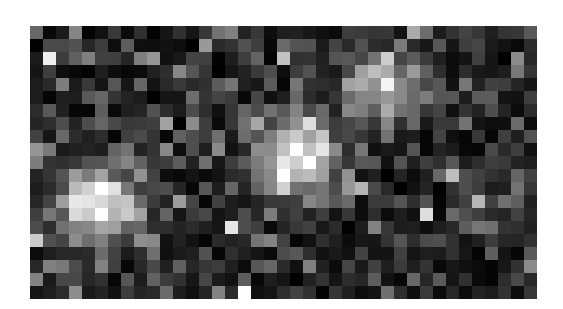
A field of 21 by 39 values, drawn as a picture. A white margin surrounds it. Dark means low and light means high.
The values are skewed, with a long tail toward high values. The ninth with the highest average is the centre. No overall slope runs across the table. Three bumps rise from the field. No row or column stands out. The halves do not mirror each other.
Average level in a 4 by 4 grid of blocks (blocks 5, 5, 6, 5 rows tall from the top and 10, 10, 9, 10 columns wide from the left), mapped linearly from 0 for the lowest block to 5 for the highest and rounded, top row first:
1131
1241
5221
2100
